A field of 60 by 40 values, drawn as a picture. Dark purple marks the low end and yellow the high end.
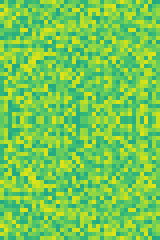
It is mirror symmetric from top to bottom. No seam splits the table. The values spread evenly over their range. There is no overall slope. On average the colour sits 80% of the way up the scale.
